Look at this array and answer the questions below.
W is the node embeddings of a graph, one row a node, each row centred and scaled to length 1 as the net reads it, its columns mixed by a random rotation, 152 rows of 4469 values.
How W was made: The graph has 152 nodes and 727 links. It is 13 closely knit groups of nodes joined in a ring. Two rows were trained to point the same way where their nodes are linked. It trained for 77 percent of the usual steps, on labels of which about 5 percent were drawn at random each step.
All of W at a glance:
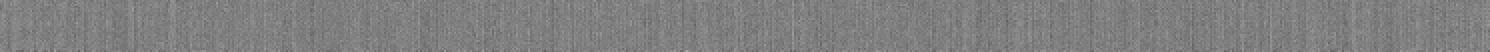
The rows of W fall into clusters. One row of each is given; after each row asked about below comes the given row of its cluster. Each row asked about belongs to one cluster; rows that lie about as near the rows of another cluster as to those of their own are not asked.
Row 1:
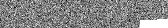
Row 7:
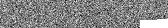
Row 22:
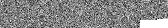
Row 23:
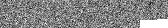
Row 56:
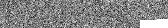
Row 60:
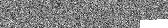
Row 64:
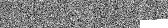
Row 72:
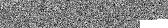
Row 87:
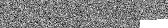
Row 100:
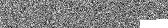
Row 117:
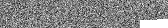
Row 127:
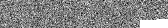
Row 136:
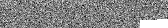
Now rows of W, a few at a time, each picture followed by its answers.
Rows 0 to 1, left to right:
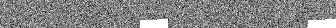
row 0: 7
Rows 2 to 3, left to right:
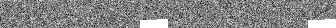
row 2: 64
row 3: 60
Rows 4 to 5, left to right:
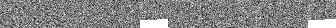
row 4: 7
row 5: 64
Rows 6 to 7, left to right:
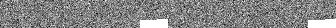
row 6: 127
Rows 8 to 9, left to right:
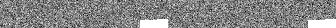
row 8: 60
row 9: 72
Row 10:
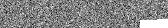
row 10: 22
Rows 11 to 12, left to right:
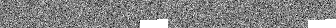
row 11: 22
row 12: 72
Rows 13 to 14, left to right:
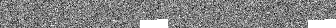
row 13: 127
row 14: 100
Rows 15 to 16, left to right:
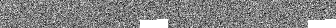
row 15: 100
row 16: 127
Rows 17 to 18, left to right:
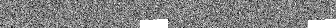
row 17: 60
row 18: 1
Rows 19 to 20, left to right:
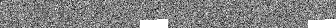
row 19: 127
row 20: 56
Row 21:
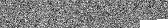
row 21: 23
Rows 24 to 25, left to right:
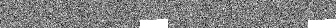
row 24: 87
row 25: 127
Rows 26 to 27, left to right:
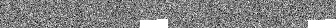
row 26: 87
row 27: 72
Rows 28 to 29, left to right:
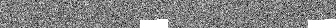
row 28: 127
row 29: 100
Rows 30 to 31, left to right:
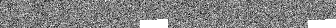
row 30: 127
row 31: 117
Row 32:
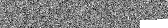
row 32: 22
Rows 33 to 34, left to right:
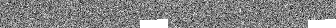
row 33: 117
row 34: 72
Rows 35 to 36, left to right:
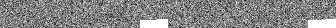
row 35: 56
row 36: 60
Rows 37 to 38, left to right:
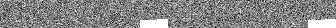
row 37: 64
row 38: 72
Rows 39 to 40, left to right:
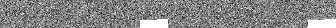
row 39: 22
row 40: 87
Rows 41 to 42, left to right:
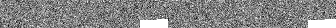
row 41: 23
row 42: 64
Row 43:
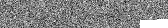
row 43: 56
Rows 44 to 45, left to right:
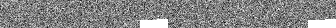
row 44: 72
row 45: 64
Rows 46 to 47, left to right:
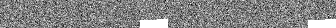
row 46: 87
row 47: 23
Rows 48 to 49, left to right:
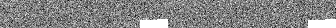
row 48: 72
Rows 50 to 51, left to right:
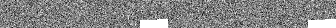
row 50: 22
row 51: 64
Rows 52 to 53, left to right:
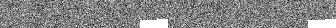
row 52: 127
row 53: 117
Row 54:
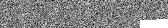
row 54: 127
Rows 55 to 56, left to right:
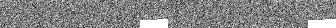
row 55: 136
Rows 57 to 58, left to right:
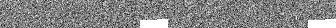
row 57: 136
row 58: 22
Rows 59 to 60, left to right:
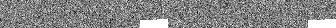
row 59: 1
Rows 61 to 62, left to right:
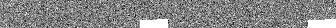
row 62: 87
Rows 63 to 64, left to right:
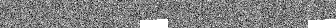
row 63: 60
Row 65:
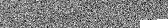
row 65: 72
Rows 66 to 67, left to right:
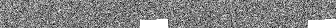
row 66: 100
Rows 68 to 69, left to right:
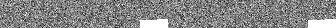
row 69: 60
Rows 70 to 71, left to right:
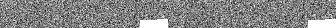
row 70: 136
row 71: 136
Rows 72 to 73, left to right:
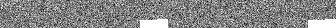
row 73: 60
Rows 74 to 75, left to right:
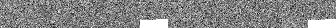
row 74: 100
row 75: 72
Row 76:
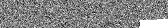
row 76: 87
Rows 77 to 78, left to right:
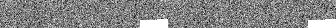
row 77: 136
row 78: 136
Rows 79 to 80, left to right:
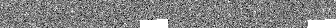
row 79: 72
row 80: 87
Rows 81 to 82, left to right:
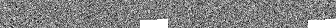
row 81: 7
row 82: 22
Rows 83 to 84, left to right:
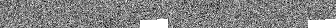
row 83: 1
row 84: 117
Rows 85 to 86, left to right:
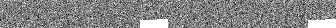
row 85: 64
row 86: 136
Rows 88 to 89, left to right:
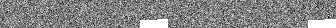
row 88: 22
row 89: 23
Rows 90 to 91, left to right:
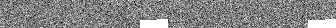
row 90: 56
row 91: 136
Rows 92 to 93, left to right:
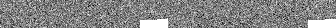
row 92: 7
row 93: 56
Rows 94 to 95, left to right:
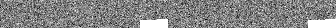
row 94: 64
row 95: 117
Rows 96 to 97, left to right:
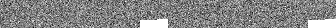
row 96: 22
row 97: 117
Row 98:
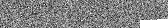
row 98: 117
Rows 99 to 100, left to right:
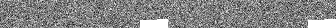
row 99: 64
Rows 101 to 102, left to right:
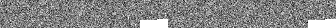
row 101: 22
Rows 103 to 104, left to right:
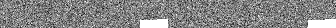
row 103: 117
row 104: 87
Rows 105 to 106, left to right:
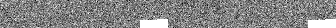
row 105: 72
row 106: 117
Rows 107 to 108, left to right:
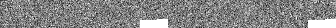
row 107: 127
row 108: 22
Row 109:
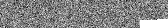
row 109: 117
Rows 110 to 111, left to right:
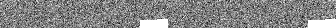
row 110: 136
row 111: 136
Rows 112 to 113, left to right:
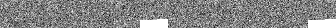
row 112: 72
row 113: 117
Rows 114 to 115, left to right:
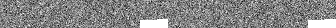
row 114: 22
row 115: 100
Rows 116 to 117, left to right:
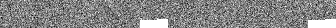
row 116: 127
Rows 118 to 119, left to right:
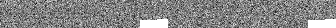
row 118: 136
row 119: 56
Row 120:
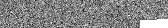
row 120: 56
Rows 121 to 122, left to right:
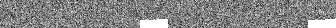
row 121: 60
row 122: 7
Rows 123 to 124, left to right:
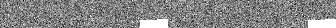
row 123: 87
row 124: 72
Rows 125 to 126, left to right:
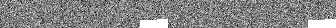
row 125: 1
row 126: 23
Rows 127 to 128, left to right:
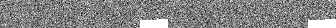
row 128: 136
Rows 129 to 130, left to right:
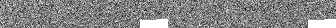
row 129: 100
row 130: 100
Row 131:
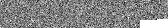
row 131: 22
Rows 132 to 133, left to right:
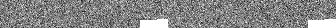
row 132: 1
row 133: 100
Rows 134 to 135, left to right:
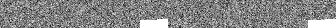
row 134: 22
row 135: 60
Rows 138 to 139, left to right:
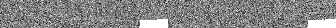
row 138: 87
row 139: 1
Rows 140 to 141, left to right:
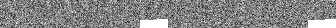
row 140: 60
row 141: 64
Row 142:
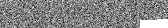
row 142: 136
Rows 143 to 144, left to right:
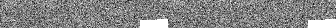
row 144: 136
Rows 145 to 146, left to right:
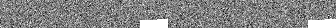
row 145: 7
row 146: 23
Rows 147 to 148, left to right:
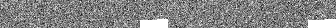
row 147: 72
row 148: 100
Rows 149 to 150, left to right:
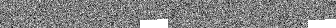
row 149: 7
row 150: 64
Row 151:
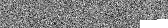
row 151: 56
